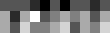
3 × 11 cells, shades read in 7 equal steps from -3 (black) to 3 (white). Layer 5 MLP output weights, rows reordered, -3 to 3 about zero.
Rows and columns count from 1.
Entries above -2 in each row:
7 10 11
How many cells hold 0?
5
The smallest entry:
-3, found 2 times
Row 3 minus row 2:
0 1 1 -3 1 1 1 -1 0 1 1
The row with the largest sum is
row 3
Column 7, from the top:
-3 1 2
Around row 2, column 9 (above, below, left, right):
-1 1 0 -1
